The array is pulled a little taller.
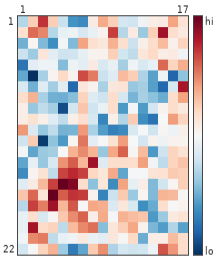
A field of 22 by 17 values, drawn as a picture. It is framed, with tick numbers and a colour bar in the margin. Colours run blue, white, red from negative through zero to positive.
Overall the values sit about 50% of the way up the scale. The bottom left is the ninth with the highest average. The histogram is bell-shaped.
